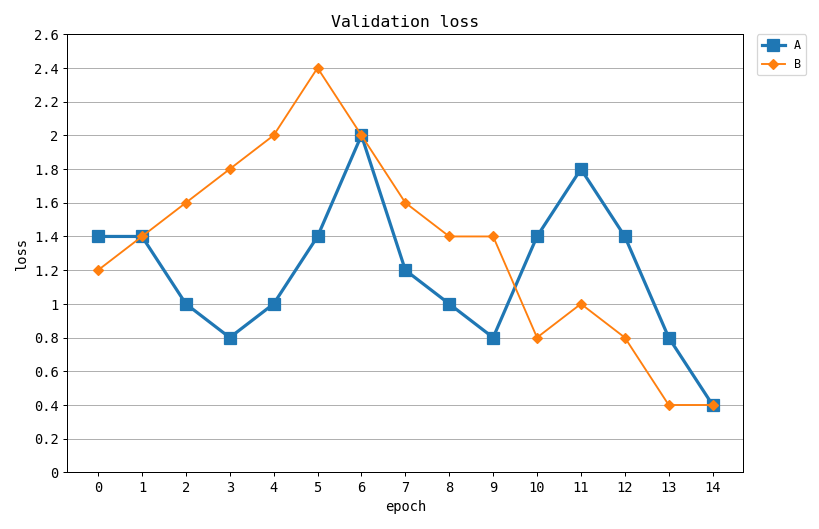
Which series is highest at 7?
B
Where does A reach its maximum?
6
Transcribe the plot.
Title: Validation loss
x-axis: epoch, ticks 0 1 2 3 4 5 6 7 8 9 10 11 12 13 14
y-axis: loss, ticks 0 0.2 0.4 0.6 0.8 1 1.2 1.4 1.6 1.8 2 2.2 2.4 2.6
Legend: A, B
Values:
A: 1.4 1.4 1 0.8 1 1.4 2 1.2 1 0.8 1.4 1.8 1.4 0.8 0.4
B: 1.2 1.4 1.6 1.8 2 2.4 2 1.6 1.4 1.4 0.8 1 0.8 0.4 0.4
